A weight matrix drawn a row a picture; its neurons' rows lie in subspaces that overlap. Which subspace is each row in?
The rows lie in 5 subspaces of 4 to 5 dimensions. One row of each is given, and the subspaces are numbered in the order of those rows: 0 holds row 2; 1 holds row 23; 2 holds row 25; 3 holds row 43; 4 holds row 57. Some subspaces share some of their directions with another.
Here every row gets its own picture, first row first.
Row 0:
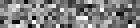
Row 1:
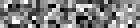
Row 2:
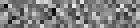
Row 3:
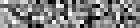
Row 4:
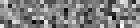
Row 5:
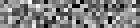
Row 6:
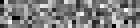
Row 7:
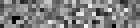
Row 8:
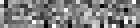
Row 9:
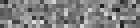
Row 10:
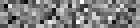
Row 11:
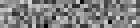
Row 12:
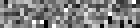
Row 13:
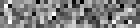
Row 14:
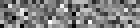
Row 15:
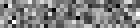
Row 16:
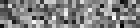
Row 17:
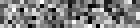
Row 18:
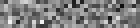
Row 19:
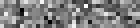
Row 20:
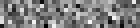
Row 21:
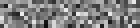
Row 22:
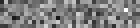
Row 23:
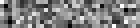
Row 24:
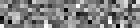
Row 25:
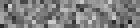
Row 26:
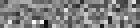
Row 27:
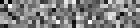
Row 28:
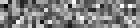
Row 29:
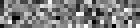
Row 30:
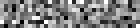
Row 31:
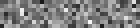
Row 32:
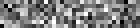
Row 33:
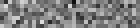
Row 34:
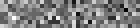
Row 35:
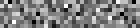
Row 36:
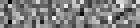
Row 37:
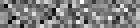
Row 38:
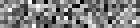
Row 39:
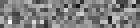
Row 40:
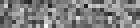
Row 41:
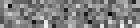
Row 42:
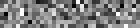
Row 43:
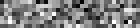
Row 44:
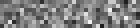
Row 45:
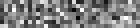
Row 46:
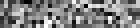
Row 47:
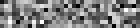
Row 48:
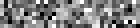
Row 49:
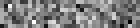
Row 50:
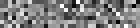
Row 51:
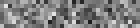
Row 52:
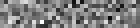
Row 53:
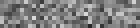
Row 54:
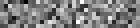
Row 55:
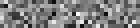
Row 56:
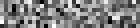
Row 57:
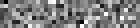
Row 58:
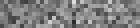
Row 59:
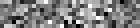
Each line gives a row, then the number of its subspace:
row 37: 0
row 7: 3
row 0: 2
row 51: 3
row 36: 3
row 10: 2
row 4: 4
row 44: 2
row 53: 2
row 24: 1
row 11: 4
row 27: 3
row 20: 2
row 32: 4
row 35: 3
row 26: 2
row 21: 4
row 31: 0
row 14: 0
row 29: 3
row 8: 1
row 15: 0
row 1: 2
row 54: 2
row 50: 0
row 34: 3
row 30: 2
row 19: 0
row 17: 2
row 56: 2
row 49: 2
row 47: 1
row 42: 0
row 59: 3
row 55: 4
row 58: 0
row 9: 4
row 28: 1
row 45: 2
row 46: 0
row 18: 1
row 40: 0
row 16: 4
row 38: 4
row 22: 3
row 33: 1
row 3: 4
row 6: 1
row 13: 3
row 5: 4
